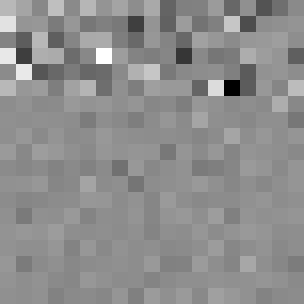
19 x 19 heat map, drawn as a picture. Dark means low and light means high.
The distribution is heavy-tailed on both sides. No regular stripes run through it. No overall slope runs across the table. The bottom part is calmer, past a seam about 30% of the way down. No single row or column stands out from its neighbours. The top left is the roughest part.
